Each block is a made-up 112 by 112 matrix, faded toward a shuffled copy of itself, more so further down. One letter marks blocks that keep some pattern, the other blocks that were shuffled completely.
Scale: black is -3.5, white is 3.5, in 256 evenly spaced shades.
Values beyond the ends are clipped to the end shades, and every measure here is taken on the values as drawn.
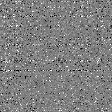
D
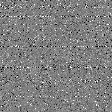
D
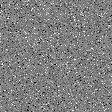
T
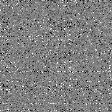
D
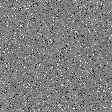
T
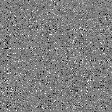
D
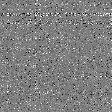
D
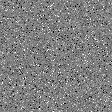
T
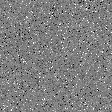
T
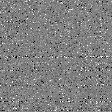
D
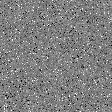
T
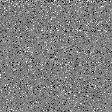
D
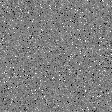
T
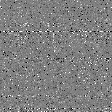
D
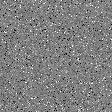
T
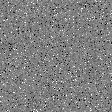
T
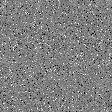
T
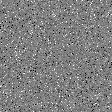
T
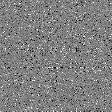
D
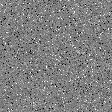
T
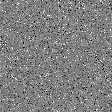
T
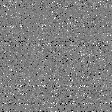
D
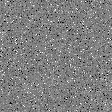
T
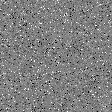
T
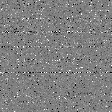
D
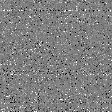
D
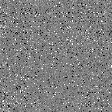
D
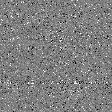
D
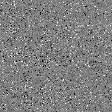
D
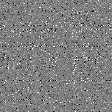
D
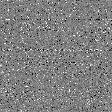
D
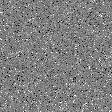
T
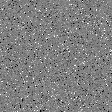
T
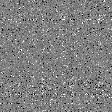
D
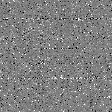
D
